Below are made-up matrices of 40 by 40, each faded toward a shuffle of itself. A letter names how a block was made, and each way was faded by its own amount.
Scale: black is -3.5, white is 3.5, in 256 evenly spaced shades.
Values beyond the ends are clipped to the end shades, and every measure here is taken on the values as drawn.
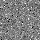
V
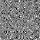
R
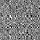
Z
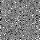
R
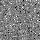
V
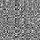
Z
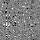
R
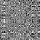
Z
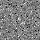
V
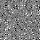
R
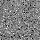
V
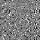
R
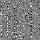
R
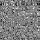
R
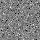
V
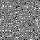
R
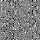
R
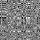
Z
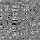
R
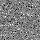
V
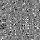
R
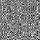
Z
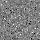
V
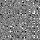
R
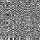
Z
